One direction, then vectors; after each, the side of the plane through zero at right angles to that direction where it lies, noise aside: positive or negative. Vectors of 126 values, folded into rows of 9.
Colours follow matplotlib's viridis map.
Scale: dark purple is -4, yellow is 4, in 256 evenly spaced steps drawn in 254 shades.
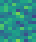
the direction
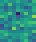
negative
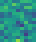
positive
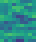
negative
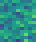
negative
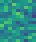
positive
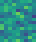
positive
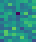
negative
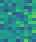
negative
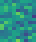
positive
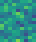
positive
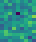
negative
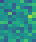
negative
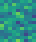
positive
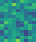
positive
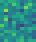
positive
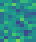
positive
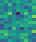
negative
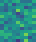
negative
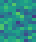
positive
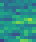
negative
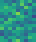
positive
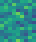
positive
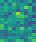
positive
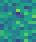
negative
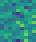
negative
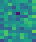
negative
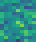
negative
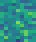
negative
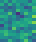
negative
